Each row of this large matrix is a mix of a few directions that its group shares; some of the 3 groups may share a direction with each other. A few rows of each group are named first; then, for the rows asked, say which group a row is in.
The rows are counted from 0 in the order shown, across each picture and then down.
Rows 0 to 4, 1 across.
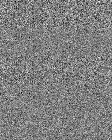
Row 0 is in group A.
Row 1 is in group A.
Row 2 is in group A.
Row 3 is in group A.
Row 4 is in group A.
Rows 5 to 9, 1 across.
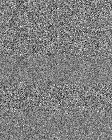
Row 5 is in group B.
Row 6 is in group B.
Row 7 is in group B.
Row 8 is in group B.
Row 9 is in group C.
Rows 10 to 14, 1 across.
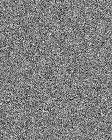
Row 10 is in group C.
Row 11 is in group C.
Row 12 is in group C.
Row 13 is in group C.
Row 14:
A
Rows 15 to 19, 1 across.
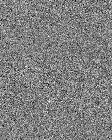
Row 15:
B
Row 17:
C
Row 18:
A
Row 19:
B
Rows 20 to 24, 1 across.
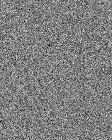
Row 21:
A
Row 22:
B
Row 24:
A
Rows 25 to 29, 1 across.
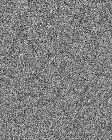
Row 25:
B
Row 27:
C
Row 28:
A
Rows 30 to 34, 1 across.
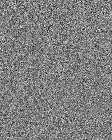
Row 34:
B
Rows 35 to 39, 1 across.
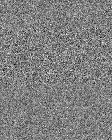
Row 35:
C
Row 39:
A
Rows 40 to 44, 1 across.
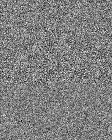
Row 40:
C
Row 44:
A
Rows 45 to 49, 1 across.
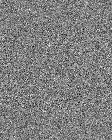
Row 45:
A
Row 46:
A
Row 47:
A
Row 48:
C
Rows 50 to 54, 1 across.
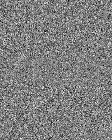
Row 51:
A
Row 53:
B
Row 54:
B
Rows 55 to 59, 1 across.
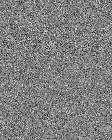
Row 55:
B
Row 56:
A
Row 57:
A
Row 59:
A
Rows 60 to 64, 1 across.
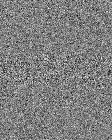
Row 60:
A
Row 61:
C
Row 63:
A
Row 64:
B
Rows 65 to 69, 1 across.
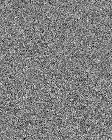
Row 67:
C
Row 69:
A
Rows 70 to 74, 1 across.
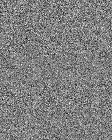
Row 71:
C
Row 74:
C
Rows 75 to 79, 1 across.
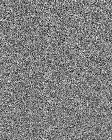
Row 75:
B
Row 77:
C
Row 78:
C
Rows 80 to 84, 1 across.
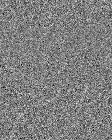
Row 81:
C
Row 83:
A
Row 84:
B
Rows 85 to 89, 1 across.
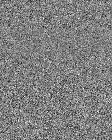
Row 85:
C
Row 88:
B
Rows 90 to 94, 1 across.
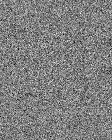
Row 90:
B
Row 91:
B
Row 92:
B
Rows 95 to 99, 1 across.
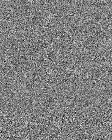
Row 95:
C
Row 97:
C
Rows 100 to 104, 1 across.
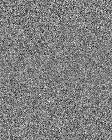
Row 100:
B
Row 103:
A
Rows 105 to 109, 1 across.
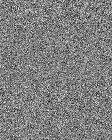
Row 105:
A
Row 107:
A
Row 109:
C
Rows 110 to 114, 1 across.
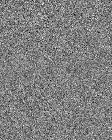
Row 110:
B
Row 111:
C
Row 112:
C
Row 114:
C
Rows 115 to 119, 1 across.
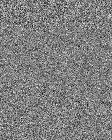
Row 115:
A
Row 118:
C
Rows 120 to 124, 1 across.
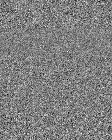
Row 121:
C
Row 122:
C
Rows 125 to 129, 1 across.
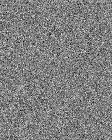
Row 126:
C
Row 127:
C
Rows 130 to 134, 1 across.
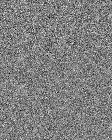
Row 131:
C
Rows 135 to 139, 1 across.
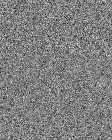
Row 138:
C
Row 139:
C
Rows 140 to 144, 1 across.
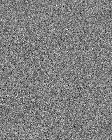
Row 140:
B
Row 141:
C
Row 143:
C
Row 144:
B
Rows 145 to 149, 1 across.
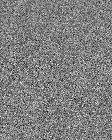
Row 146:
A
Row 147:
B
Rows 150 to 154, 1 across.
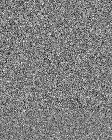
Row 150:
B
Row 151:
C
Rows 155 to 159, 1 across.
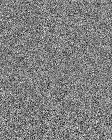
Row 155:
C
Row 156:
C
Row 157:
B
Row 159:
A
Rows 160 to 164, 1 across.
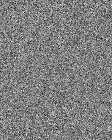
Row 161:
C
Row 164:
A
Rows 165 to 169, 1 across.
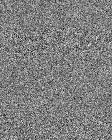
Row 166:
A
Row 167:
B
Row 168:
B
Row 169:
A
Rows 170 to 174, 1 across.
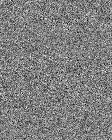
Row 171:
C
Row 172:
C
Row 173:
A
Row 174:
A
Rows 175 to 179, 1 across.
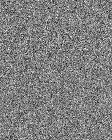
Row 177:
B
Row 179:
B
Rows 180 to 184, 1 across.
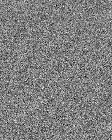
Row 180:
B
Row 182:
B
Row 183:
B
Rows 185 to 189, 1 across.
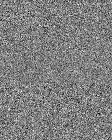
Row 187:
C
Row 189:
A
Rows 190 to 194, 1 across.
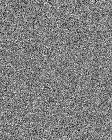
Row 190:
C
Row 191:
C
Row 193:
B
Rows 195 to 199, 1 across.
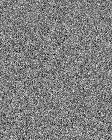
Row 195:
C
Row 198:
B
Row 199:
A
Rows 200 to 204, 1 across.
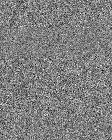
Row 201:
A
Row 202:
C
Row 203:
B
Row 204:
A
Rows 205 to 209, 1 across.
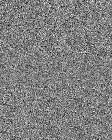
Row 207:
A
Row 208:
A
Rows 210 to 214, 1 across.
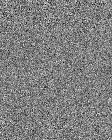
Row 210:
A
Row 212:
B
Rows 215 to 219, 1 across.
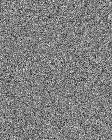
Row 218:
A
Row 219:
A
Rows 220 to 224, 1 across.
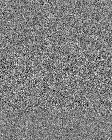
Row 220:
B
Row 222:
A
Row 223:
C
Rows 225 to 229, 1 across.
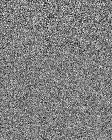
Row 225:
B
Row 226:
A
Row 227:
A
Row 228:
C
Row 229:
C
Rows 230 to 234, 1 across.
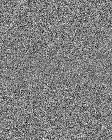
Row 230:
B
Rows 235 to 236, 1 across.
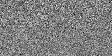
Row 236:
B
